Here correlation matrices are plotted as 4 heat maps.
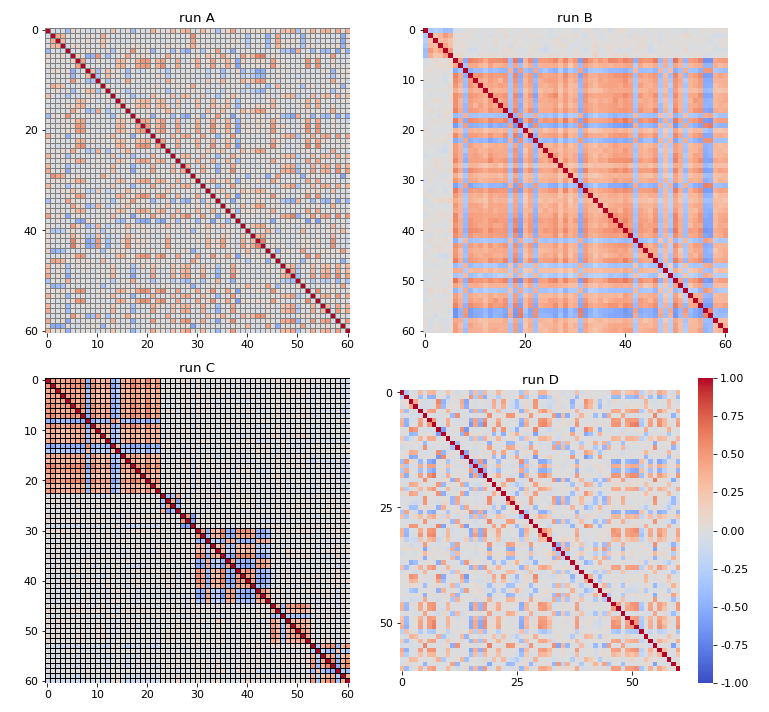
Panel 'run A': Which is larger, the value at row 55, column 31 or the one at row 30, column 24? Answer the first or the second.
the first
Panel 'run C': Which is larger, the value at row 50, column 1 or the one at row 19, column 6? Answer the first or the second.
the second
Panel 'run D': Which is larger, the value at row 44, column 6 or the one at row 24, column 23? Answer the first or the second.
the second
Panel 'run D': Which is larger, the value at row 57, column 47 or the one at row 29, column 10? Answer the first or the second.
the first
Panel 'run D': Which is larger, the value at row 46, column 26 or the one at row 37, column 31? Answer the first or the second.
the second
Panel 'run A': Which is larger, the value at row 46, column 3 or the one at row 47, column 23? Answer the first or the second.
the first
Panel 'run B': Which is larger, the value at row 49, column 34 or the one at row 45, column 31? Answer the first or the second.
the first
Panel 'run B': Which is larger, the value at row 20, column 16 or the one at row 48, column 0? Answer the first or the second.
the first
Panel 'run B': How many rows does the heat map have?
61
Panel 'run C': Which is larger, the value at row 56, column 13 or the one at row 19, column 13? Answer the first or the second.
the first
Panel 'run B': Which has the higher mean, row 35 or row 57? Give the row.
35
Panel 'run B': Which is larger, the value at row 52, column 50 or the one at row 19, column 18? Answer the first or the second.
the first
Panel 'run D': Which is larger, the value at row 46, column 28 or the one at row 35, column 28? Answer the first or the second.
the second
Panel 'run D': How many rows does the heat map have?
61
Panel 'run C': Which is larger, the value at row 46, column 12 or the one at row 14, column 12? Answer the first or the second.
the first
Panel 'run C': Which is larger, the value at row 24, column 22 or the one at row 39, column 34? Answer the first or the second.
the second
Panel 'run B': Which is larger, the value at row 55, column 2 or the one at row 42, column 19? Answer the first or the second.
the second
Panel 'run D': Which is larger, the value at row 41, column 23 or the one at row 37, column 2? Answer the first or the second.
the first
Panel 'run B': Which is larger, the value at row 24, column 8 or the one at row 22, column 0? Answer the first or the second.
the second
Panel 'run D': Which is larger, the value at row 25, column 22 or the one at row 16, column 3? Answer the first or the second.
the second
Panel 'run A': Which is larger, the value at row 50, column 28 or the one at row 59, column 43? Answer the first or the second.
the second
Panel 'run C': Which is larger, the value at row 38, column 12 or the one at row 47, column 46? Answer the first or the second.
the first
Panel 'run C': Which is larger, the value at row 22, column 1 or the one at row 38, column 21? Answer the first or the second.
the first
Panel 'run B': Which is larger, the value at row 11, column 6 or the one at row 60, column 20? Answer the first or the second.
the first
